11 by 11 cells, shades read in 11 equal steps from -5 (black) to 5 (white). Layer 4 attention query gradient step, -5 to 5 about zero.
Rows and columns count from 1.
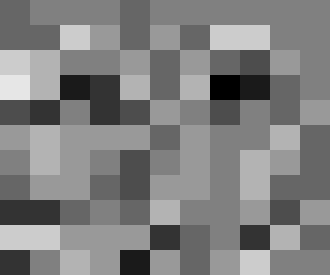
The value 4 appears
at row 4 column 1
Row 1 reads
-1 0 0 0 -1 0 0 0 0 0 0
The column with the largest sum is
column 2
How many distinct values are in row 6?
4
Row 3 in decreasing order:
3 2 1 1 1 0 0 0 -1 -1 -2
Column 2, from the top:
0 -1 2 2 -3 2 2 1 -3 3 0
